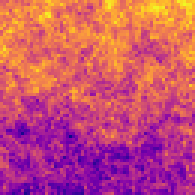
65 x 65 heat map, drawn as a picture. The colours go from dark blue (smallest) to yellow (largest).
The texture is blotchy. No single row or column stands out from its neighbours. The field climbs toward the top.
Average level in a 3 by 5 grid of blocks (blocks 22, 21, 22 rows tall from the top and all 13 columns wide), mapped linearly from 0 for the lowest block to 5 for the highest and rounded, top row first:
5 4 5 4 5 / 3 3 3 3 3 / 0 0 0 0 1
